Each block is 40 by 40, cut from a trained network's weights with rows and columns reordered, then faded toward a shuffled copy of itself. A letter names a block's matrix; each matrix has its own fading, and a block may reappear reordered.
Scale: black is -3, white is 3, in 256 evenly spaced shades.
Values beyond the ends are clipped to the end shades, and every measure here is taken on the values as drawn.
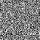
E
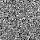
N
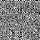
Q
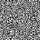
E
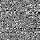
E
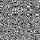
E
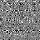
Q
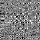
Q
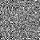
E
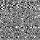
Q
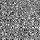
Q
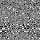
Q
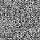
E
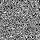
N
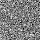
N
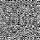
E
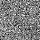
N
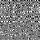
Q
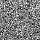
N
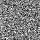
N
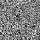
E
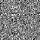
E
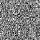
E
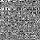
Q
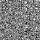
E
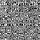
Q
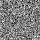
N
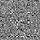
E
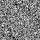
N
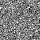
N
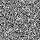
N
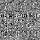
Q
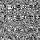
Q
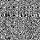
Q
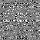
Q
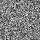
N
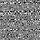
Q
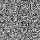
E
